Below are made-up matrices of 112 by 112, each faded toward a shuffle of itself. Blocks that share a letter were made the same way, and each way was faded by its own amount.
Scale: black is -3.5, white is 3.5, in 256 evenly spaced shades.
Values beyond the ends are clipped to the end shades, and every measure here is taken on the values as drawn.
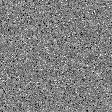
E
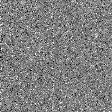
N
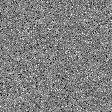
E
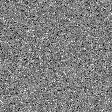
E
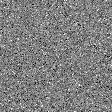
E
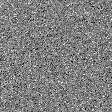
E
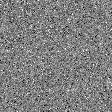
E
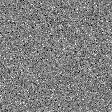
E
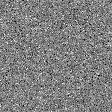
E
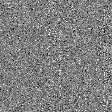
N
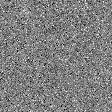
E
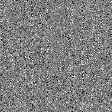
N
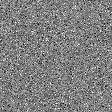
E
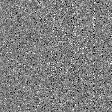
N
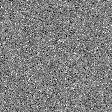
E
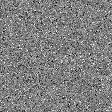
E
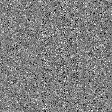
N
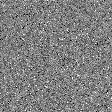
E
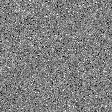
E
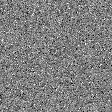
E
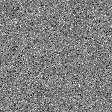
E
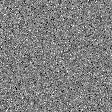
E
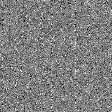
N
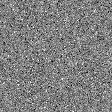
E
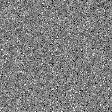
N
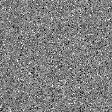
N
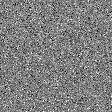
E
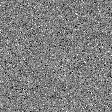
E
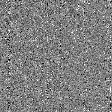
N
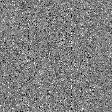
N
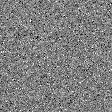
E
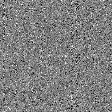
N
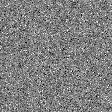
E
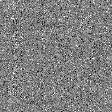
N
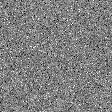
E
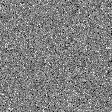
E
